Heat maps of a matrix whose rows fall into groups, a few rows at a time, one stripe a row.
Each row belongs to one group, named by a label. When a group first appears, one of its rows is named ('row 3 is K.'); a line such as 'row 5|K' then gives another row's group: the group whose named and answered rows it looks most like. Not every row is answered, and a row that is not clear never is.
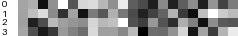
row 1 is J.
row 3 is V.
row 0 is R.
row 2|R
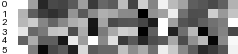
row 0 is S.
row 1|V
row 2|S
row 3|R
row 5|S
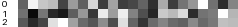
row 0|J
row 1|V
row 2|R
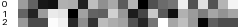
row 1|R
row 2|R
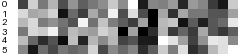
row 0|J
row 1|J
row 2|S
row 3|J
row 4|V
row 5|V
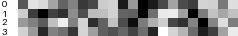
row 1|V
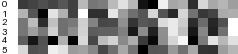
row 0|V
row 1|R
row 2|S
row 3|S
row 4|V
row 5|R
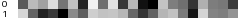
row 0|J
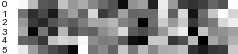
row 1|V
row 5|S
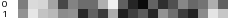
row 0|J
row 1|J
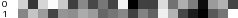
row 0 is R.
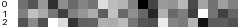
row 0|V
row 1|J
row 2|R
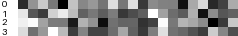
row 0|J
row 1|R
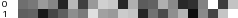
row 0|J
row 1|V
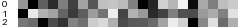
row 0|V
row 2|V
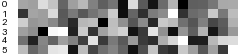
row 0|J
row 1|J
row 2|S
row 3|R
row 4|V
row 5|R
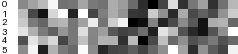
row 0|J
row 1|R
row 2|R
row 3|S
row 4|J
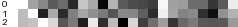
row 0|S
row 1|S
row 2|J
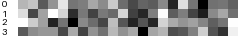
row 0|R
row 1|R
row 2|S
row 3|J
